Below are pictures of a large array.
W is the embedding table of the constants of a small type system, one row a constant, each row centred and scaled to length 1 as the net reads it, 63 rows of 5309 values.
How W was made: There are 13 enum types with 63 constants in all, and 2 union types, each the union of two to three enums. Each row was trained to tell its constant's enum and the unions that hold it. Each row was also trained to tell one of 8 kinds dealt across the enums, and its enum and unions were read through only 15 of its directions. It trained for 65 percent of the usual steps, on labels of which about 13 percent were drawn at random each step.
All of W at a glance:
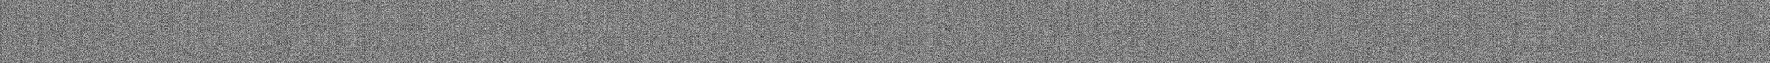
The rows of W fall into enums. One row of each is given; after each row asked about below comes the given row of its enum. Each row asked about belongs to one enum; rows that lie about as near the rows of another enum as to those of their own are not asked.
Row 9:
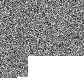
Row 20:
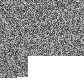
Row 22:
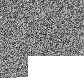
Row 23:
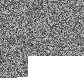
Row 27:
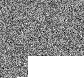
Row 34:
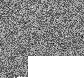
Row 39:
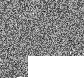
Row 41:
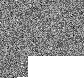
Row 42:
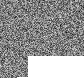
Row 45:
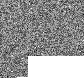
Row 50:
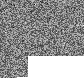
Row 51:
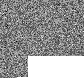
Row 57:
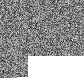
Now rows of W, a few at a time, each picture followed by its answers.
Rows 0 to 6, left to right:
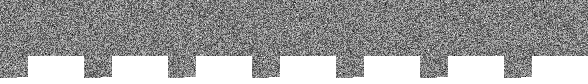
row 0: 57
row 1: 39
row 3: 50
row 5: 45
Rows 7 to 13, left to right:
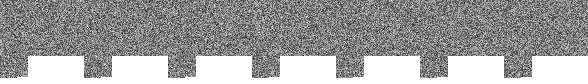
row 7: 20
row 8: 39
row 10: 45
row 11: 39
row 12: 27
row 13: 50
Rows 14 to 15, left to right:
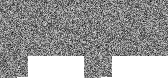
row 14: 20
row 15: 57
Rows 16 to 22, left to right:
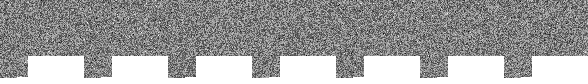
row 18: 34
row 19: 57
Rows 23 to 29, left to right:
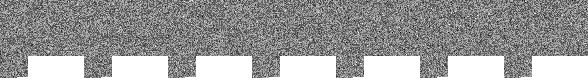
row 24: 9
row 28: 20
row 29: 20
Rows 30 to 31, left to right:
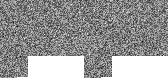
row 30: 27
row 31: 34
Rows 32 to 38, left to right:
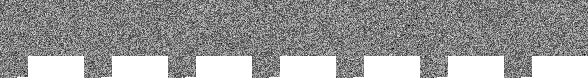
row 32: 9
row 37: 39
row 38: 34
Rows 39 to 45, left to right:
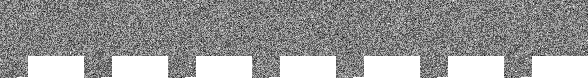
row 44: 41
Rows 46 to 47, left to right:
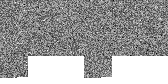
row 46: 34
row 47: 20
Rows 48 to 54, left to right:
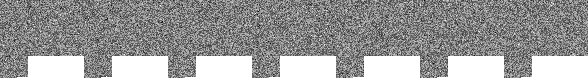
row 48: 50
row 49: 34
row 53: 23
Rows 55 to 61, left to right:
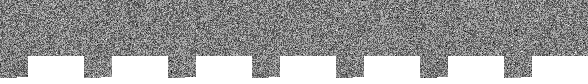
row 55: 50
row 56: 27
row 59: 39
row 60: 50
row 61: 57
